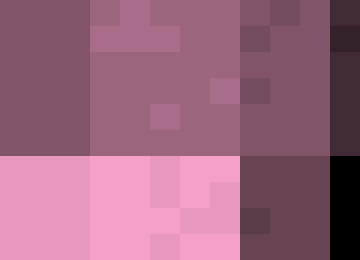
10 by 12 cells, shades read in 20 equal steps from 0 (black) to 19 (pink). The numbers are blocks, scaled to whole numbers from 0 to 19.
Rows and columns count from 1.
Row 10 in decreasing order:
19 19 19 19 18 18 18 18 8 8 8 0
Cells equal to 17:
0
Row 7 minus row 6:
8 8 8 7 7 6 7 7 -2 -2 -2 -5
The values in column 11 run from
8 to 10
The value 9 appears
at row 1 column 10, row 2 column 9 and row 4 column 9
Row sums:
125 126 125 125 126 125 172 171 170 172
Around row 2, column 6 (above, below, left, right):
12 12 13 12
